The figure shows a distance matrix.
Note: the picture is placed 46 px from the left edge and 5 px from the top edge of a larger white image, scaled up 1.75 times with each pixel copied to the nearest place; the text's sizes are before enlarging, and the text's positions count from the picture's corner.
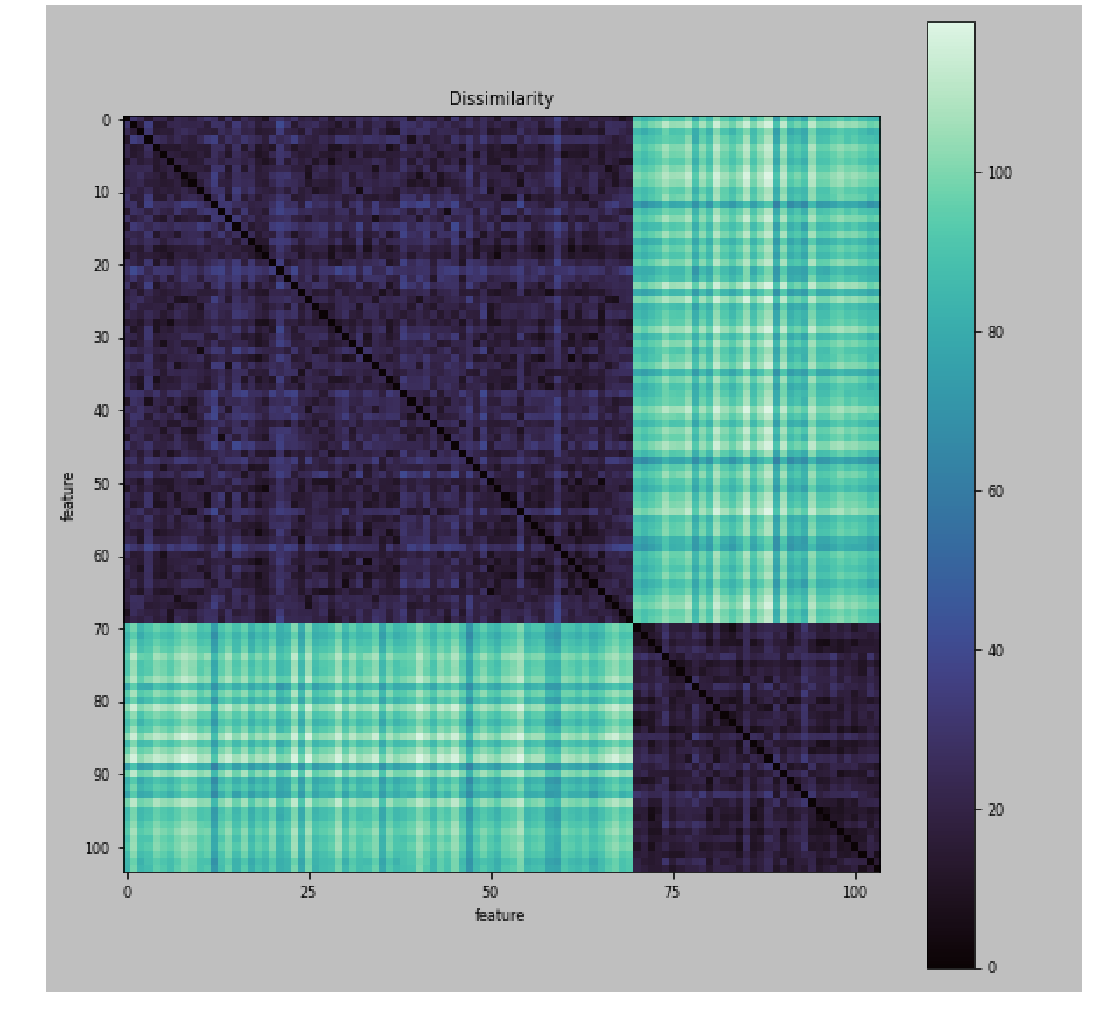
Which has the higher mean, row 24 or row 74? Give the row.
74
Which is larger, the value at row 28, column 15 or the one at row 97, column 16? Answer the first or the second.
the second
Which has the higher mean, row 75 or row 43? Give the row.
75
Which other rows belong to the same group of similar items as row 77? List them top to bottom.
70, 71, 72, 73, 74, 75, 76, 78, 79, 80, 81, 82, 83, 84, 85, 86, 87, 88, 89, 90, 91, 92, 93, 94, 95, 96, 97, 98, 99, 100, 101, 102, 103
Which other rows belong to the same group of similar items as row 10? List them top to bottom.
0, 1, 2, 3, 4, 5, 6, 7, 8, 9, 11, 12, 13, 14, 15, 16, 17, 18, 19, 20, 21, 22, 23, 24, 25, 26, 27, 28, 29, 30, 31, 32, 33, 34, 35, 36, 37, 38, 39, 40, 41, 42, 43, 44, 45, 46, 47, 48, 49, 50, 51, 52, 53, 54, 55, 56, 57, 58, 59, 60, 61, 62, 63, 64, 65, 66, 67, 68, 69
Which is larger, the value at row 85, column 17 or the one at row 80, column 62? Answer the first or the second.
the first
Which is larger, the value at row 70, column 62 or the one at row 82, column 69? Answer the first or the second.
the second
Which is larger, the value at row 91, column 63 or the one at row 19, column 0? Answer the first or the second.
the first
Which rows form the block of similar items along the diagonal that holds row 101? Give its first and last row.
70 to 103
